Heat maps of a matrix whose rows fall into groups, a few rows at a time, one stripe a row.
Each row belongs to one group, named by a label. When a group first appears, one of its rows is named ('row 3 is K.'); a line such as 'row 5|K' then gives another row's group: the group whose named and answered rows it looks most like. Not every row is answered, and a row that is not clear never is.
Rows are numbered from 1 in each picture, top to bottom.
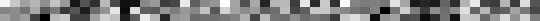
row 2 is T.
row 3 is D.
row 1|D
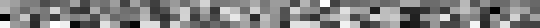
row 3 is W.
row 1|T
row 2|D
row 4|D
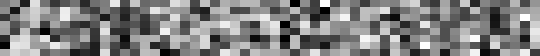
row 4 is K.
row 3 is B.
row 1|T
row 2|B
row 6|W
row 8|D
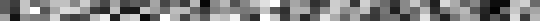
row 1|B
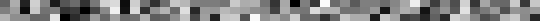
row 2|T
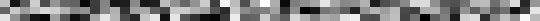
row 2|W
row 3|D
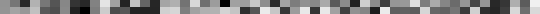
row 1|T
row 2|K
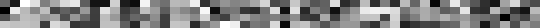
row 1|B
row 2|W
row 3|W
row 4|D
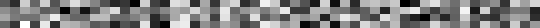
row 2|T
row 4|W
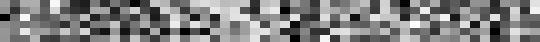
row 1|K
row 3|W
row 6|T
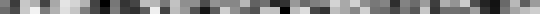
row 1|B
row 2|B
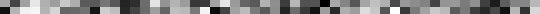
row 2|W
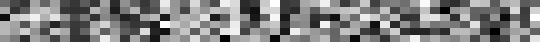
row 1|K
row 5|D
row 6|T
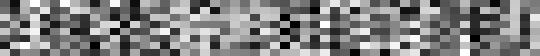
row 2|W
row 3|K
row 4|T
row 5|K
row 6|T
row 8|T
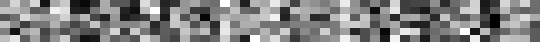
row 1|D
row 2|D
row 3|B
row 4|D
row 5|T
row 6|D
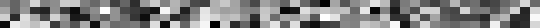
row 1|B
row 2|K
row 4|W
